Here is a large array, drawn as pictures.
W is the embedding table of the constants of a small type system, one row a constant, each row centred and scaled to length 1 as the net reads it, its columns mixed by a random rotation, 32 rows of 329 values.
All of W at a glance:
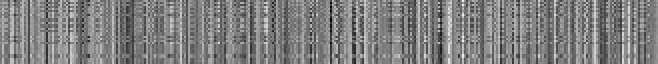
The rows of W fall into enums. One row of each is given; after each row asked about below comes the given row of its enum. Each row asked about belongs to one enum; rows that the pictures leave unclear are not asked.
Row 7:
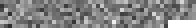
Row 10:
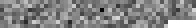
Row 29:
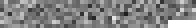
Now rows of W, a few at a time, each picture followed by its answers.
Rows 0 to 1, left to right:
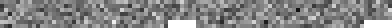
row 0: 7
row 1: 10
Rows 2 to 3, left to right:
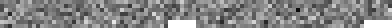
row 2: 7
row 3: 10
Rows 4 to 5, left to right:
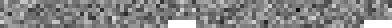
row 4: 29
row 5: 10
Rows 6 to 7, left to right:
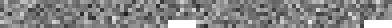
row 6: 29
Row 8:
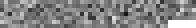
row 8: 29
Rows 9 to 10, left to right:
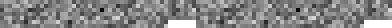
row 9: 10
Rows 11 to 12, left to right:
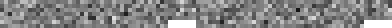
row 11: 29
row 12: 10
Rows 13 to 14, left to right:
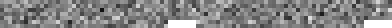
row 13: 10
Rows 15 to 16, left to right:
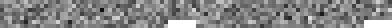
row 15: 10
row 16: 29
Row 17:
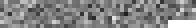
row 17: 29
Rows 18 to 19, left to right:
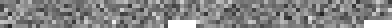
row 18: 7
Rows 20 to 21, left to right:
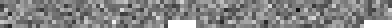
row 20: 7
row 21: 10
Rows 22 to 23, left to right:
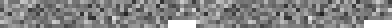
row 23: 29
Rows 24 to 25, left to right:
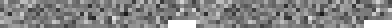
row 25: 29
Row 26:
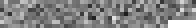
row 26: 29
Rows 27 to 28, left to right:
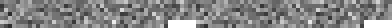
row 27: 7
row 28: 7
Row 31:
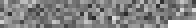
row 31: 29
